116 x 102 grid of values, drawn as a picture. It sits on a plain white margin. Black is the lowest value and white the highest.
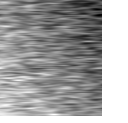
Grain: streaks across. Mirror symmetry: none. Slope: up to the bottom left. Ninth with the highest average: bottom left.
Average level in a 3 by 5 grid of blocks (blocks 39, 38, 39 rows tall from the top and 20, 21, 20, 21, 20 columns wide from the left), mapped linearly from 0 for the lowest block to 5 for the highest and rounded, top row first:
32210 / 43321 / 54332
